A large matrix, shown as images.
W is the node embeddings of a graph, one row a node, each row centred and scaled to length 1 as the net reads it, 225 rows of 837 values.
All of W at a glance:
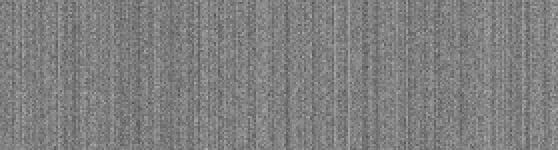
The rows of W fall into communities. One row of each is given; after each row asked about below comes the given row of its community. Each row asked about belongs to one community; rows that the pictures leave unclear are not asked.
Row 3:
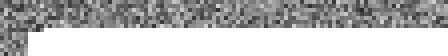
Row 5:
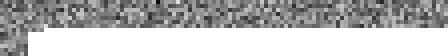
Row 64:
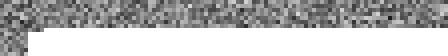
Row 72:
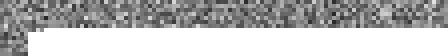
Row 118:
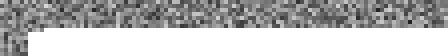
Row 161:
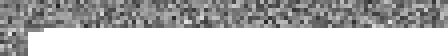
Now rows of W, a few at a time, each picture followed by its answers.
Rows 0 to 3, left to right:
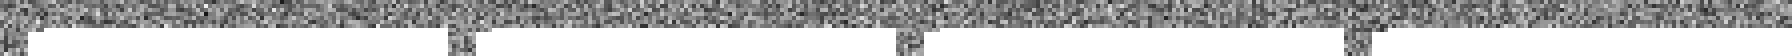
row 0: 118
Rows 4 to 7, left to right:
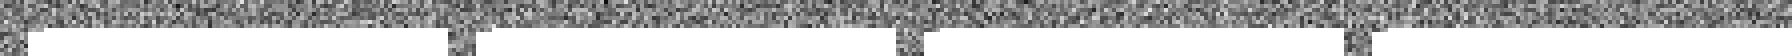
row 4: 3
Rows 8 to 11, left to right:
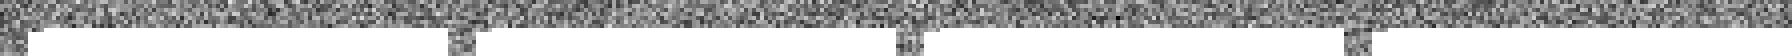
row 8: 64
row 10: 118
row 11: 3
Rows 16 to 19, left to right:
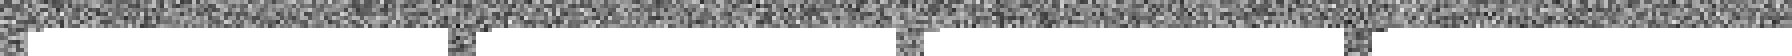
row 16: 3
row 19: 64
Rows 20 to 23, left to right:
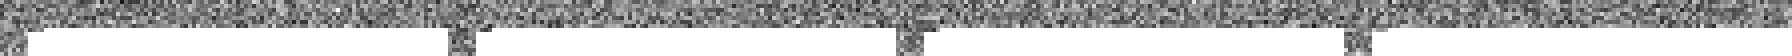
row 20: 72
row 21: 64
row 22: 64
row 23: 161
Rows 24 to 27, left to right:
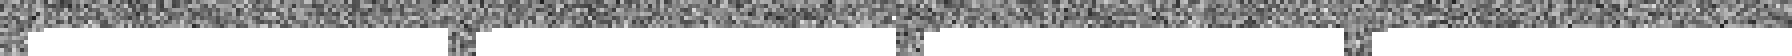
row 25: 118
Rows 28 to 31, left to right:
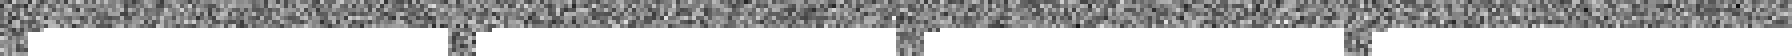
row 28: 64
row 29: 118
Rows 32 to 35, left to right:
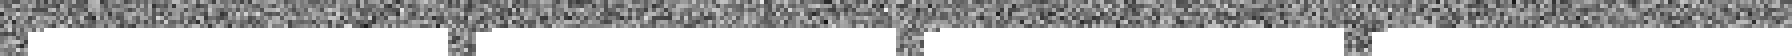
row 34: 118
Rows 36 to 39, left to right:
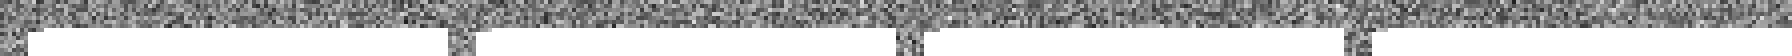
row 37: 3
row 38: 161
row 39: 118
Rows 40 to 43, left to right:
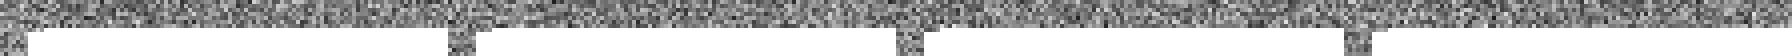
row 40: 72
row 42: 5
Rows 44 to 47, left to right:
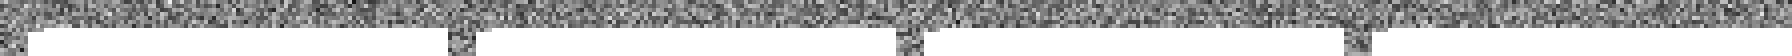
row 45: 5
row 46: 5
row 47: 64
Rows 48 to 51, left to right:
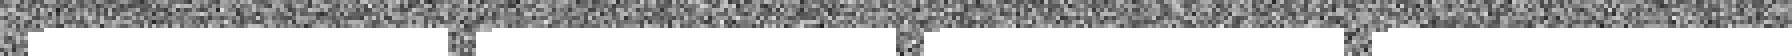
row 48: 118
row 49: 118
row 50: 118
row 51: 5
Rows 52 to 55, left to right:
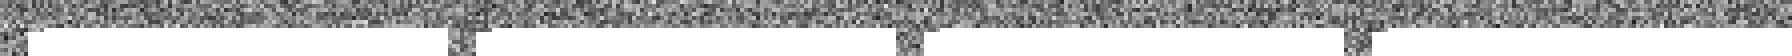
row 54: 5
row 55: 64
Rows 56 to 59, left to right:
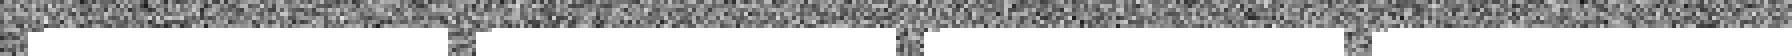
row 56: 5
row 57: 161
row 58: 118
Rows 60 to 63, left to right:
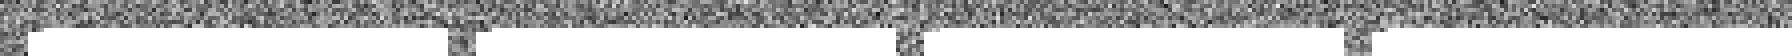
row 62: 118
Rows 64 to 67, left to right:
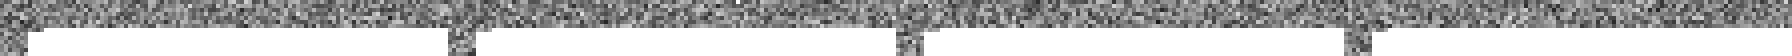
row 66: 3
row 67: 64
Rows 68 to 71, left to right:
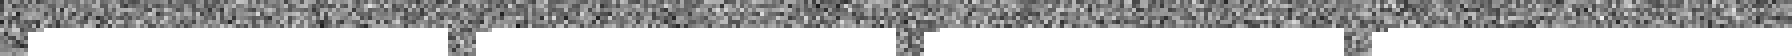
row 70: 64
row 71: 5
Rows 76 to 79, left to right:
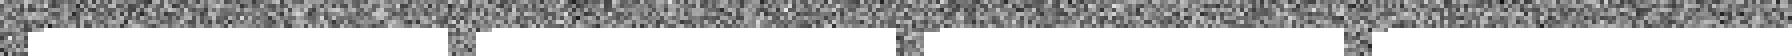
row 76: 3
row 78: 3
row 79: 161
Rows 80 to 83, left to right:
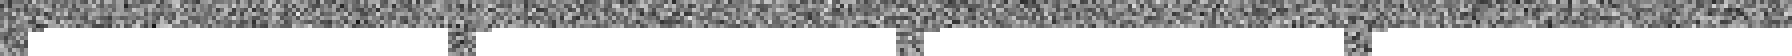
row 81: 3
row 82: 3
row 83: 161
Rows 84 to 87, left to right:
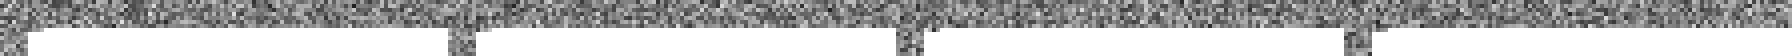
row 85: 118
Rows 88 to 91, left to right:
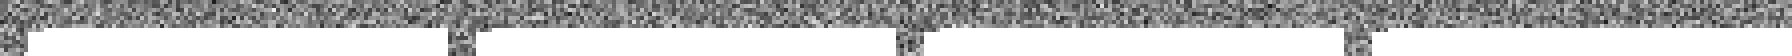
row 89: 161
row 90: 118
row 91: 72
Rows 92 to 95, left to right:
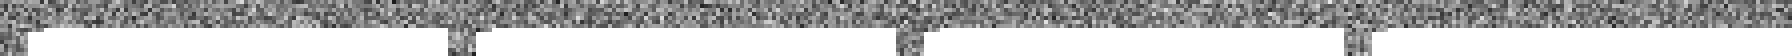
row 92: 161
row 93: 5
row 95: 3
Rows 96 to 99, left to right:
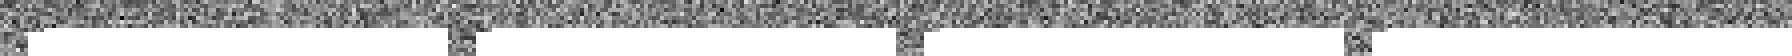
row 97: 64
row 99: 161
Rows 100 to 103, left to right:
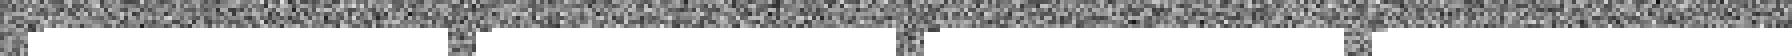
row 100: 5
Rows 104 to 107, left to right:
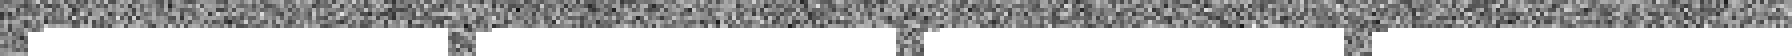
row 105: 3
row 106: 161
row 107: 72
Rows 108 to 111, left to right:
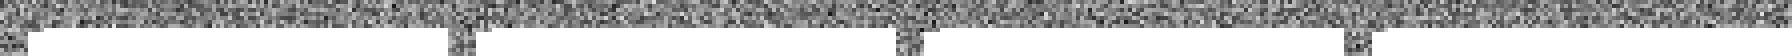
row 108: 161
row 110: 64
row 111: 161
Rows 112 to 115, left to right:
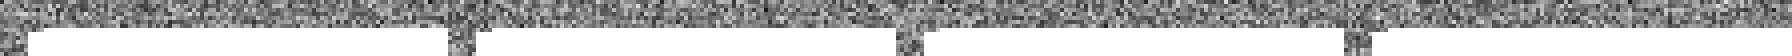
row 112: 5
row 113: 64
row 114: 5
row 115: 64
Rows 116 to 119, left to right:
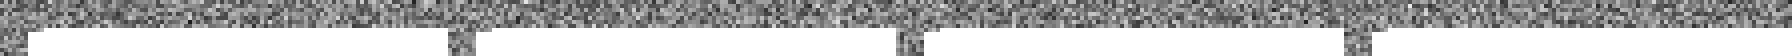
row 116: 5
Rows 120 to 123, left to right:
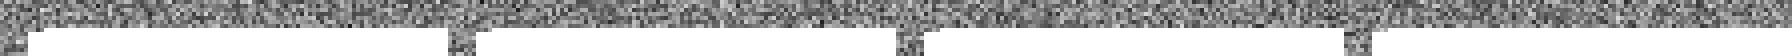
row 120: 118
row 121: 118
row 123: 3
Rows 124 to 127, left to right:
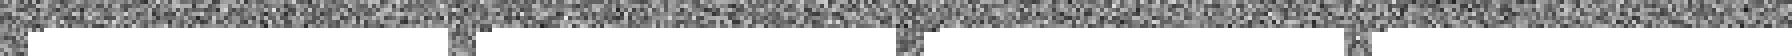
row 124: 72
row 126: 64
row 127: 3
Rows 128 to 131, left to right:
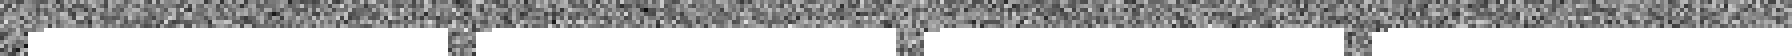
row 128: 5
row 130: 118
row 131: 72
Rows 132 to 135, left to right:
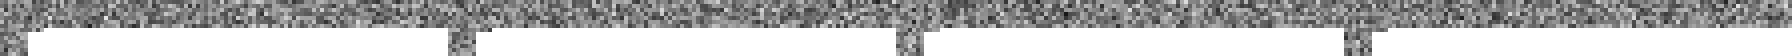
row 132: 161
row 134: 3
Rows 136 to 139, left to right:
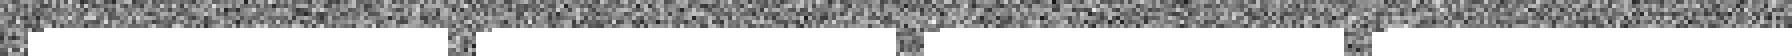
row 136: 161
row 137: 5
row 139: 5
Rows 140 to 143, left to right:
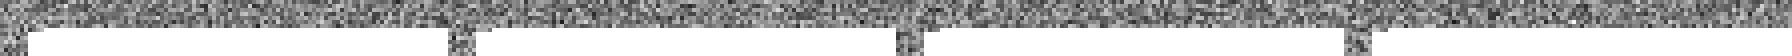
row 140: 5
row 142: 5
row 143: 118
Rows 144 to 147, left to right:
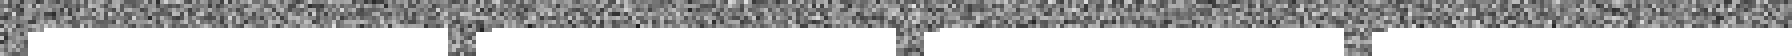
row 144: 118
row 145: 5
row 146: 5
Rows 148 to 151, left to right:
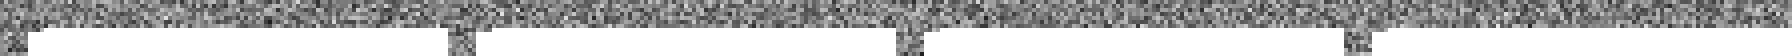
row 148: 64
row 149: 3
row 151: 161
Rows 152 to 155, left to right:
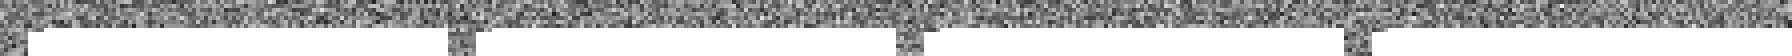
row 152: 161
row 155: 5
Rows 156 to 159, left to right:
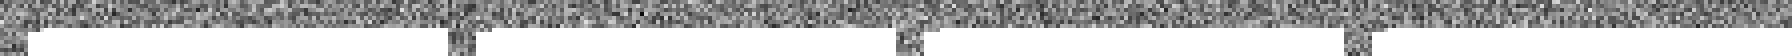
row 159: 3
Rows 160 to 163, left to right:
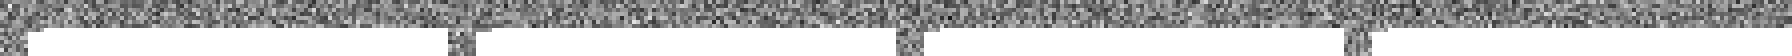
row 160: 161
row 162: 3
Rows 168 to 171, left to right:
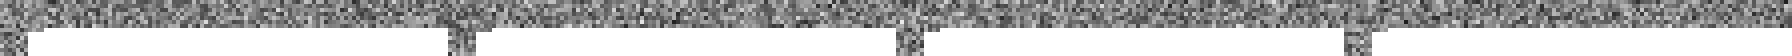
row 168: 3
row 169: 64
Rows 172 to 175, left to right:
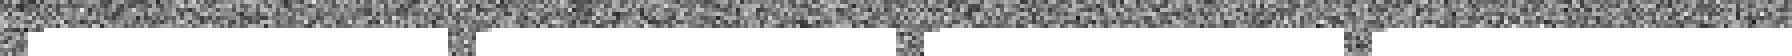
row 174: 5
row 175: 72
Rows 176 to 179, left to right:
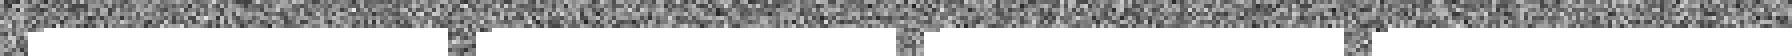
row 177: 5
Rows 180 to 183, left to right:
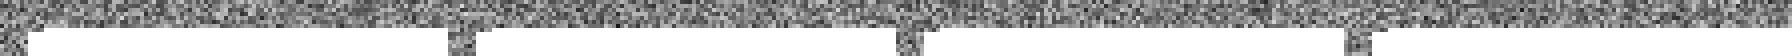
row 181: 5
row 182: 3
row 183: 118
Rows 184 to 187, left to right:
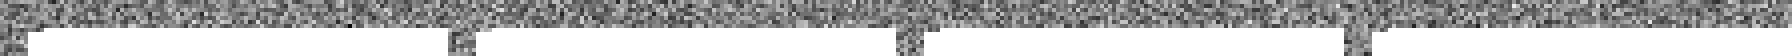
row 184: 3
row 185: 118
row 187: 161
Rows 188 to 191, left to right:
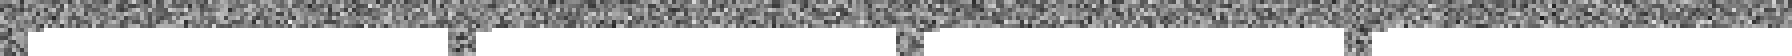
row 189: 161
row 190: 5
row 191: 118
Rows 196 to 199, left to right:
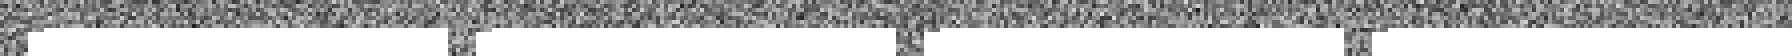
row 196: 161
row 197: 5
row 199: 3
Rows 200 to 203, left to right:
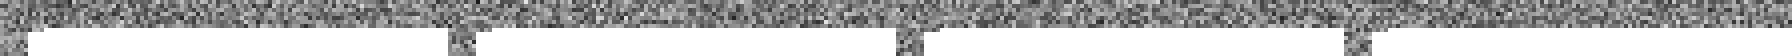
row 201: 72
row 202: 161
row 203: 5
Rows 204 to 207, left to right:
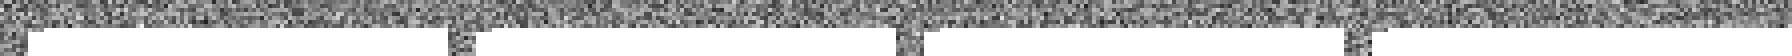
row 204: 161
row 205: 3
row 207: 118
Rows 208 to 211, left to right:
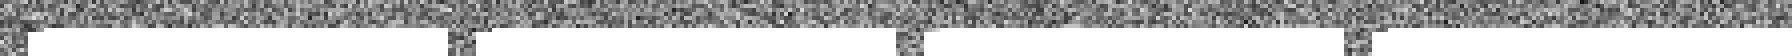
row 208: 64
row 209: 161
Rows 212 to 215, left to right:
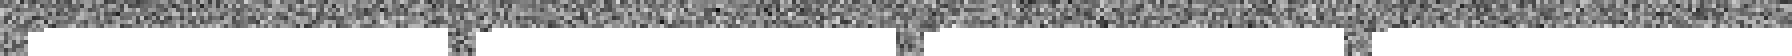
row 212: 118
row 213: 3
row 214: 161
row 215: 3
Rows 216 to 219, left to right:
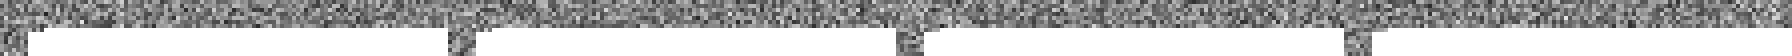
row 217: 5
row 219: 3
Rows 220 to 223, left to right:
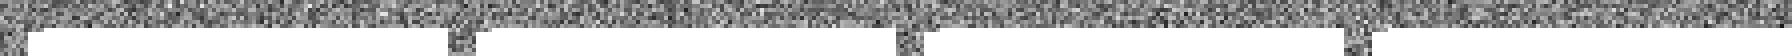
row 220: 3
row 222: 3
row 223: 5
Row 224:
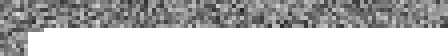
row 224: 3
